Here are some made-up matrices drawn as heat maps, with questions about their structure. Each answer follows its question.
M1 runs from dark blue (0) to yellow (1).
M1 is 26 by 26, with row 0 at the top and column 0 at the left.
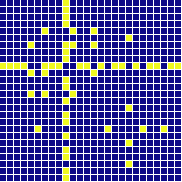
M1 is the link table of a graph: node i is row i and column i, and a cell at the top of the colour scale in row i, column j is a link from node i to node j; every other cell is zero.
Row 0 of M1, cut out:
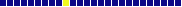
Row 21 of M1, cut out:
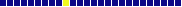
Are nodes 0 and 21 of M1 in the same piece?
yes
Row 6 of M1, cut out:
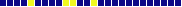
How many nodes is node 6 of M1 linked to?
4
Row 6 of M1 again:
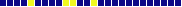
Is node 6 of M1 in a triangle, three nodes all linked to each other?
yes
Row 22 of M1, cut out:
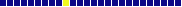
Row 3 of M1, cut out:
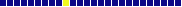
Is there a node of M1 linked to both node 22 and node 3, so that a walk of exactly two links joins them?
yes
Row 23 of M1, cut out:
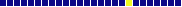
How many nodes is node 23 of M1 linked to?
1
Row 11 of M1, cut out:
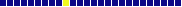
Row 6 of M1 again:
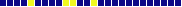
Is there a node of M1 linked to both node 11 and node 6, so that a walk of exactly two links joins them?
yes
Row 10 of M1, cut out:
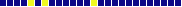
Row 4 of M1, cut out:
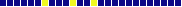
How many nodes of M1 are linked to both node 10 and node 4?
2
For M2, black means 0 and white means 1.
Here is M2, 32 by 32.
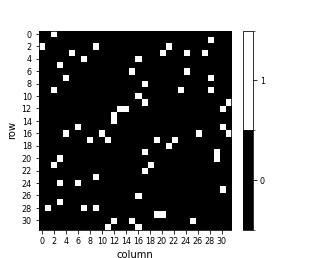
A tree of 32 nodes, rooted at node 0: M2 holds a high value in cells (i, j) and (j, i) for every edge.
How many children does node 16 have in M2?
3
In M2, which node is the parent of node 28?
9
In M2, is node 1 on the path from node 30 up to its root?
no
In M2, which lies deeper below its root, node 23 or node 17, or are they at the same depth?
node 17
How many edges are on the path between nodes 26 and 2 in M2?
6
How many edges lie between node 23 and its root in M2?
3
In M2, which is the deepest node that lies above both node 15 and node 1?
28
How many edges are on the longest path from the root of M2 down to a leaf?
19
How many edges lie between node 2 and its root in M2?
1
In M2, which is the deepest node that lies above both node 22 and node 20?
17
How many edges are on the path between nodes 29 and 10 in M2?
6
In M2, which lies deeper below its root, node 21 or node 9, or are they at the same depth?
the same depth
